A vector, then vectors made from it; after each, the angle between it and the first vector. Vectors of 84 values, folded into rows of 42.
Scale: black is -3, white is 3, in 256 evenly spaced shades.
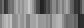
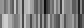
partly aligned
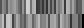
partly aligned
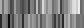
partly opposed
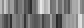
nearly opposite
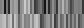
partly aligned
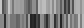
partly opposed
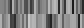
orthogonal
